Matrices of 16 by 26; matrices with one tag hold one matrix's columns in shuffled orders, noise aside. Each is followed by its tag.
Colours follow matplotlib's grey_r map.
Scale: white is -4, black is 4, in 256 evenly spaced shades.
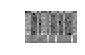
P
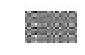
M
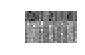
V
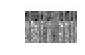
V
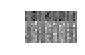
V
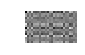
M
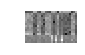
P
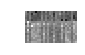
V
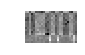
P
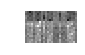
V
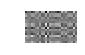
M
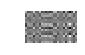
M
